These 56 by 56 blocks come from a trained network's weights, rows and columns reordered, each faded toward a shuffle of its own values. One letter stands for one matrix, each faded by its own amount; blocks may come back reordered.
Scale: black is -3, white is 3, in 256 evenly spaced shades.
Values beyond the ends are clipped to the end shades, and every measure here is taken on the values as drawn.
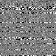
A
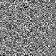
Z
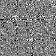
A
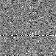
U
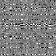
A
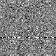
U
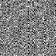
U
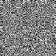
Z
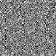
U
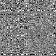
A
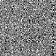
U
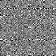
A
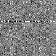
U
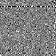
U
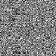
Z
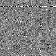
U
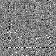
U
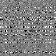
A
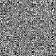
U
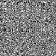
Z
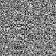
Z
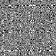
A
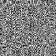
Z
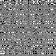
A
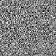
Z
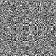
Z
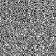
Z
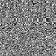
Z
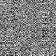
Z
